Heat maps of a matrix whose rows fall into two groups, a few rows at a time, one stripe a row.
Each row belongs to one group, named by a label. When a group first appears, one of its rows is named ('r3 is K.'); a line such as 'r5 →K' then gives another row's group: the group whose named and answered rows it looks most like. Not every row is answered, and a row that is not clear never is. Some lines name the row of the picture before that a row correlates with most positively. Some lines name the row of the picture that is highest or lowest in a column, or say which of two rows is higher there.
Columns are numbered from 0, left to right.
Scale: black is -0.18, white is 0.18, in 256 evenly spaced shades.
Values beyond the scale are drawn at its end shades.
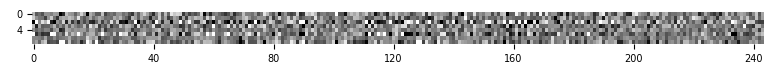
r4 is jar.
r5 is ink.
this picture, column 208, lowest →7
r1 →ink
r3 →ink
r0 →jar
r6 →jar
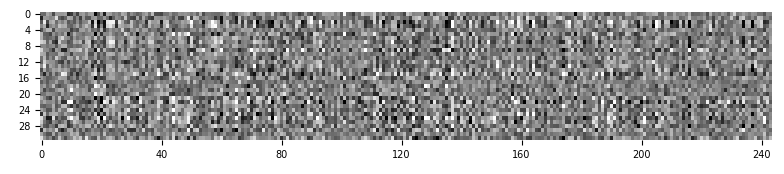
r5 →jar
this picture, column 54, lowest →2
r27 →jar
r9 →ink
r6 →ink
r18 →jar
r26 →jar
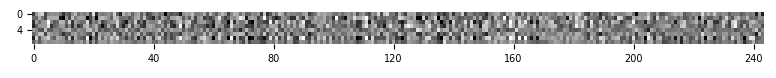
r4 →jar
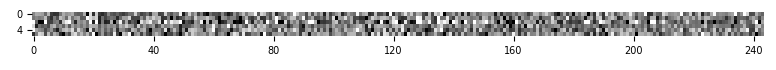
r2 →jar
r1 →jar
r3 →ink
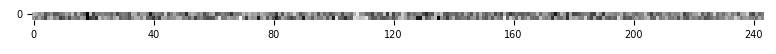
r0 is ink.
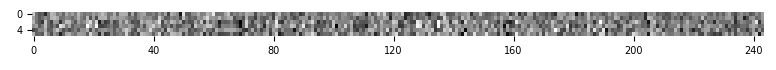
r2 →jar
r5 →jar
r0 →ink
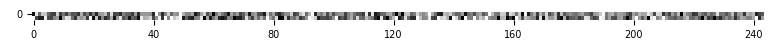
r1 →jar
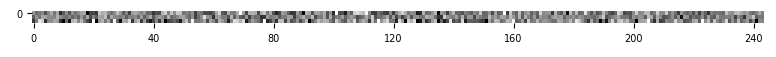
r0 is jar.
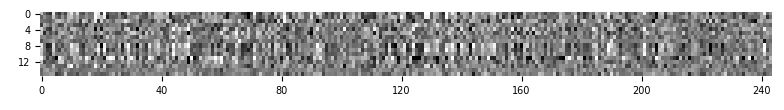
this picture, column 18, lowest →4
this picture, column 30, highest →11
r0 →jar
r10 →jar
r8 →jar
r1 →jar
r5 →ink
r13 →jar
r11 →ink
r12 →ink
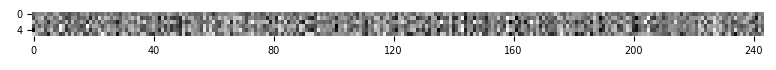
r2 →ink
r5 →ink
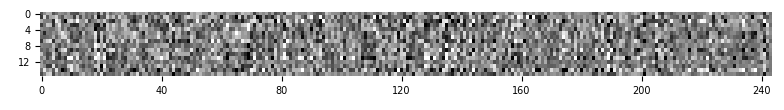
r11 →jar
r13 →jar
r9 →ink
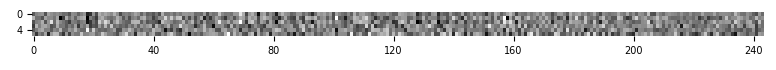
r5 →ink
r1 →jar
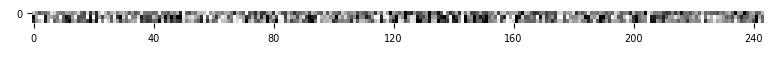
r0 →ink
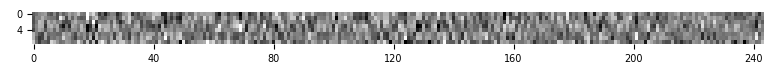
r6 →jar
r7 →ink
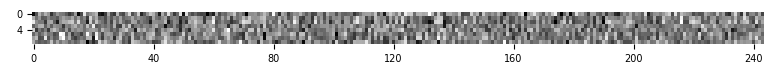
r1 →ink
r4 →ink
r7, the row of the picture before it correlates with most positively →4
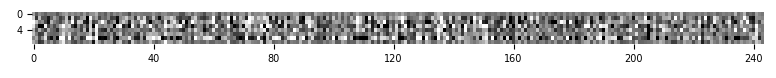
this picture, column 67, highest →1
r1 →ink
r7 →jar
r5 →jar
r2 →ink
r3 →jar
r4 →ink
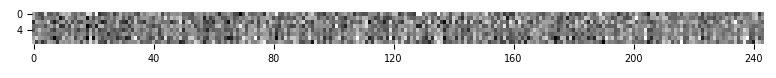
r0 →jar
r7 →ink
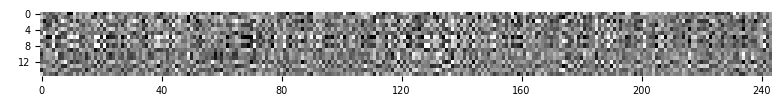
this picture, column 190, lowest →13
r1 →ink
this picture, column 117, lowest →10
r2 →ink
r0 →jar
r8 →jar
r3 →jar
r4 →ink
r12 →ink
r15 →ink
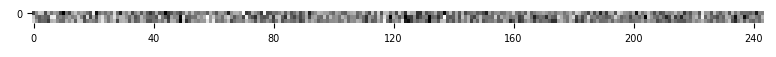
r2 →ink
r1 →ink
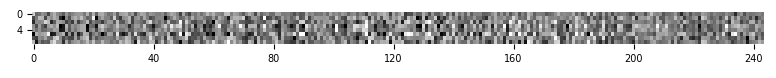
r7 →ink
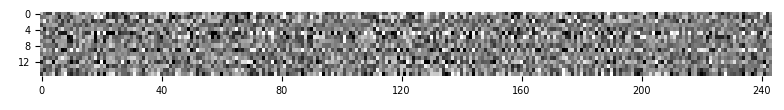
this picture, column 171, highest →6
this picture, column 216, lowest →15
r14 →ink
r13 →jar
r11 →ink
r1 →jar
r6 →jar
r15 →ink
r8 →ink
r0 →jar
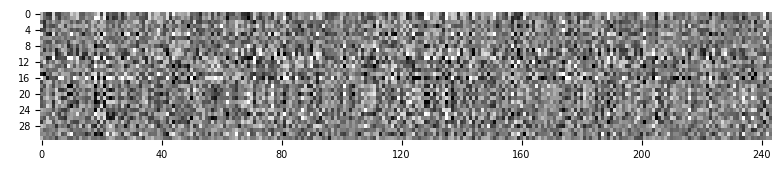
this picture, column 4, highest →11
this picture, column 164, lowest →9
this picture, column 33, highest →30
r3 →ink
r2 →ink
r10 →ink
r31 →ink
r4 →ink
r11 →jar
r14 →ink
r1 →jar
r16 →ink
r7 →jar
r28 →ink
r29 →ink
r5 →jar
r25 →jar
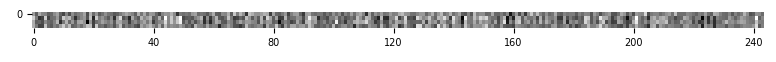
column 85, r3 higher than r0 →Yes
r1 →jar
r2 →jar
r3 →jar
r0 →ink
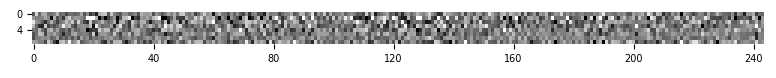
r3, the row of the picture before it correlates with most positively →1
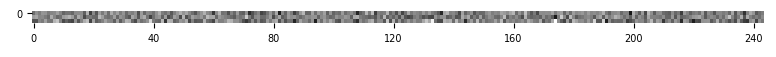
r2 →ink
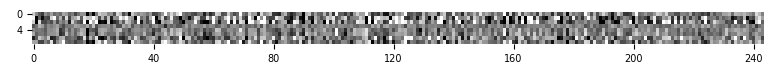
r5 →jar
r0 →jar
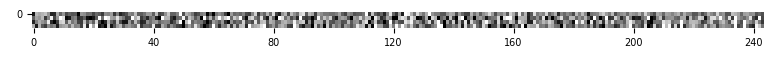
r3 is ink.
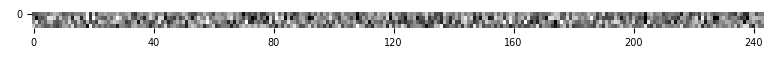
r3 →ink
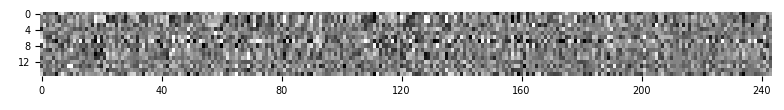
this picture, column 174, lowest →7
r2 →jar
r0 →ink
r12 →jar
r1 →jar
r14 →jar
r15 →ink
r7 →ink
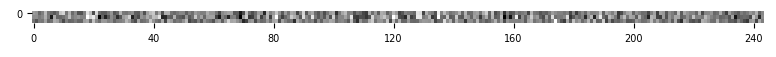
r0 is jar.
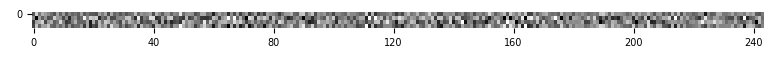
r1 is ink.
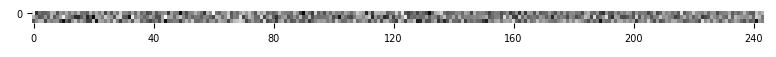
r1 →jar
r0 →ink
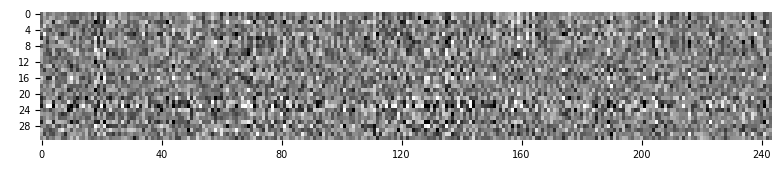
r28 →jar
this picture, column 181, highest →23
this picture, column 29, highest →16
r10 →jar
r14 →ink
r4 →jar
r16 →jar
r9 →jar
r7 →ink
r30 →ink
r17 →jar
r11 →ink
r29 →ink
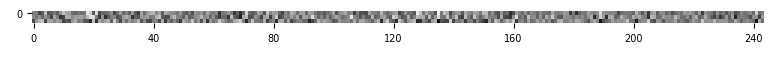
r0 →jar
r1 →jar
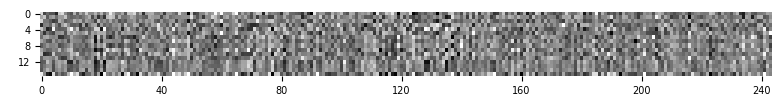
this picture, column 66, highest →3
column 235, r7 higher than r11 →Yes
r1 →ink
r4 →jar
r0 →ink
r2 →ink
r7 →jar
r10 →jar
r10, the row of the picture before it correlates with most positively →0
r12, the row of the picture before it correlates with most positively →2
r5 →ink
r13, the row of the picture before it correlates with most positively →2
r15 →jar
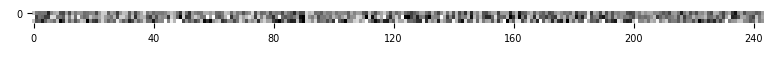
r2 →jar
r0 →ink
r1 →ink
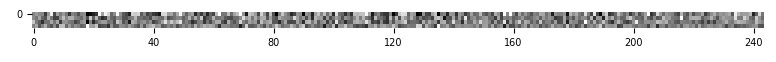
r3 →jar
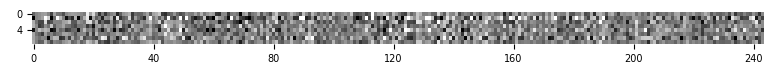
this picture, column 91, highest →6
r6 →ink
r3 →jar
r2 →jar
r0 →jar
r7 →jar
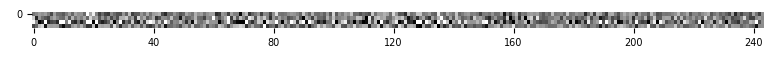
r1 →ink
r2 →jar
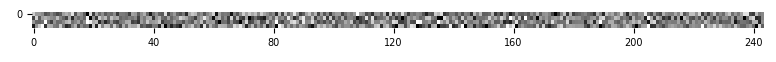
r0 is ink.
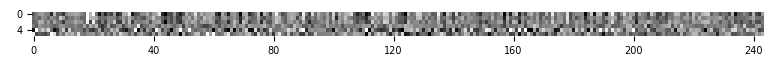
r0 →jar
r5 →ink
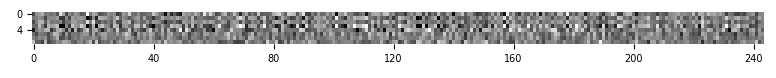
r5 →ink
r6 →ink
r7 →jar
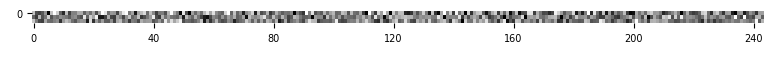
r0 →ink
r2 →jar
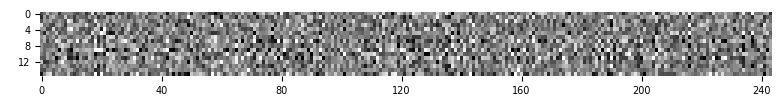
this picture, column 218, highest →9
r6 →ink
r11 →ink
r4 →jar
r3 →ink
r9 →jar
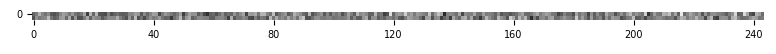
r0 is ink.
